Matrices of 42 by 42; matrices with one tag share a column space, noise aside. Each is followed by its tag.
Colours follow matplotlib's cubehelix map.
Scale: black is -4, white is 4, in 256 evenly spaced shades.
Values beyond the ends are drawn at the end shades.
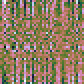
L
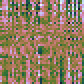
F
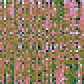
L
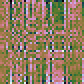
L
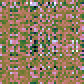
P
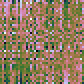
L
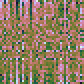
L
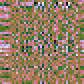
P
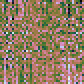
L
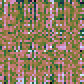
L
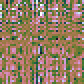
F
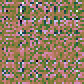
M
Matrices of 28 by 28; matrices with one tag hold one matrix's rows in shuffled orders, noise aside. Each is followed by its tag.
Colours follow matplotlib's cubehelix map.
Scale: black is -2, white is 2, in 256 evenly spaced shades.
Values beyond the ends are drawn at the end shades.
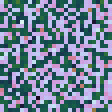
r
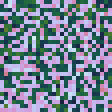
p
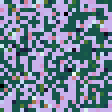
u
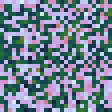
p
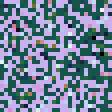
u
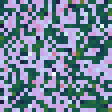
u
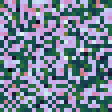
u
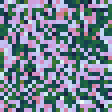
u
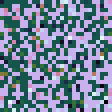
r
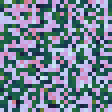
p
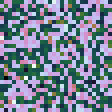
p
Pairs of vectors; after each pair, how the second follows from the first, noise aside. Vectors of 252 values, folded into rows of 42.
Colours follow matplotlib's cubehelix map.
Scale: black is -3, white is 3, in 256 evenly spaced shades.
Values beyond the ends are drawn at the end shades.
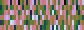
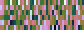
negated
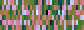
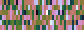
negated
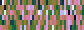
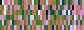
sign-scrambled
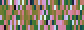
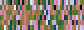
negated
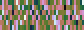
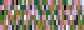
sign-scrambled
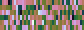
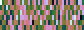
shuffled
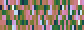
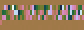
partly zeroed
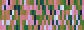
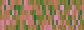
shrunk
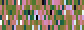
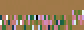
partly zeroed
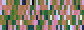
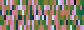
shuffled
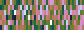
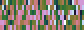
shuffled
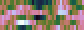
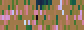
partly zeroed
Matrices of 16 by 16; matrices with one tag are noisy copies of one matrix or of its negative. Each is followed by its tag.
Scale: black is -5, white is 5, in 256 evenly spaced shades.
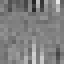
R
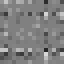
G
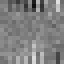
R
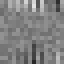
R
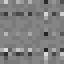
G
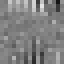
R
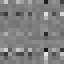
G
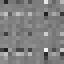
G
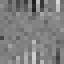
R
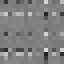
G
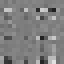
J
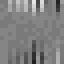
R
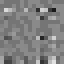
J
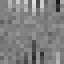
R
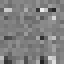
J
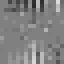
R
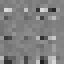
J
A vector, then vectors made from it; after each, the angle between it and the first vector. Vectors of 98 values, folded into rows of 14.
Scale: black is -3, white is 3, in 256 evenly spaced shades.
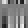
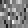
orthogonal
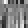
nearly parallel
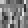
partly aligned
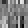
nearly opposite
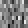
partly opposed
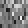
orthogonal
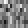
partly aligned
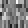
partly opposed
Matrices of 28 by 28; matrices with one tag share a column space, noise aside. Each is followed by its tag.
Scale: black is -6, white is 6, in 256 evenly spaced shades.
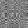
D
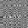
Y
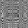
D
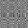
D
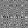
Y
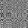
D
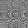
D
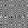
Y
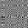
Y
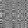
D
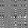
Y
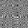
Y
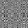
D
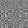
D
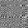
Y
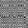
Y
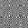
Y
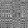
D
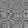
D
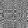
D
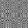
D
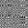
Y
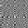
Y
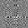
Y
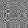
D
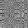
D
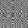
D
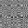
Y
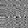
Y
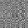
D
